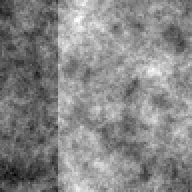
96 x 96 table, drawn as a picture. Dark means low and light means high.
There are no lone odd cells. The ninth with the lowest average is the bottom left. The histogram is bell-shaped. The ninth with the highest average is the top middle. A vertical seam about 30% of the way across splits the table, and the right part is higher.
